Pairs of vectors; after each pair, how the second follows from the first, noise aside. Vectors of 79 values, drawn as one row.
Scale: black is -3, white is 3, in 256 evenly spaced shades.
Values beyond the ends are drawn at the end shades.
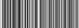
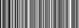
wrapped around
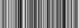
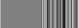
partly zeroed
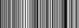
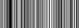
wrapped around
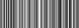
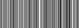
partly zeroed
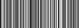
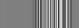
partly zeroed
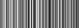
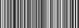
wrapped around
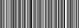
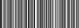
wrapped around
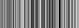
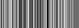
wrapped around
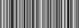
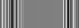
partly zeroed
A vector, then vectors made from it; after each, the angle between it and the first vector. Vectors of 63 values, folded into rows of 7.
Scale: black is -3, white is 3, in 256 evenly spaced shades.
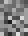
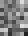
orthogonal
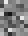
partly aligned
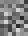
partly opposed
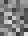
nearly opposite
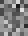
orthogonal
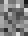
partly aligned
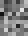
partly opposed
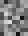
nearly opposite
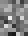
partly aligned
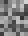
partly opposed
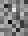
partly aligned
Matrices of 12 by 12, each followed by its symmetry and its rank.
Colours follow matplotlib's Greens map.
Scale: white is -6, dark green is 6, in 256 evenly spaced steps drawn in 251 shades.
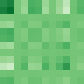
symmetric, rank one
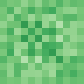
symmetric, rank two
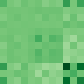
symmetric, rank two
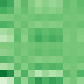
neither, rank one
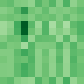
neither, rank two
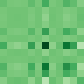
symmetric, rank one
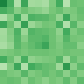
symmetric, rank two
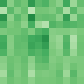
neither, rank two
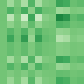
neither, rank one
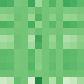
neither, rank one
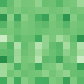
neither, rank two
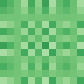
symmetric, rank one
